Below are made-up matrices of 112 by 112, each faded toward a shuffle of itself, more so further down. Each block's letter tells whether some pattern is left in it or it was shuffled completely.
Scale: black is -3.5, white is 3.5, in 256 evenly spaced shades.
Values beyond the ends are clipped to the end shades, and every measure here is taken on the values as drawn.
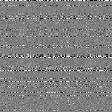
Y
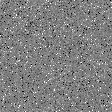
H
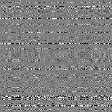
Y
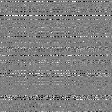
Y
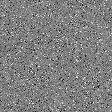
H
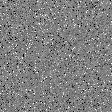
H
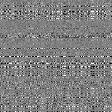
Y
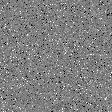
H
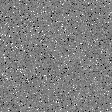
H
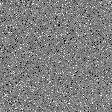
H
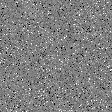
H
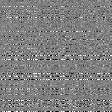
Y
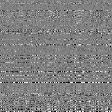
Y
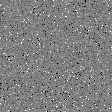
H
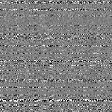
Y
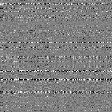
Y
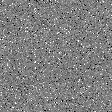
H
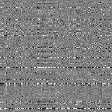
Y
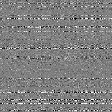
Y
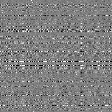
Y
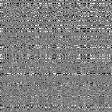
Y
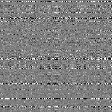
Y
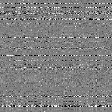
Y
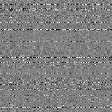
Y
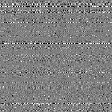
Y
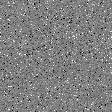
H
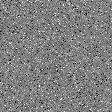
H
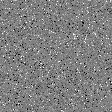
H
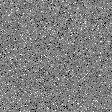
H
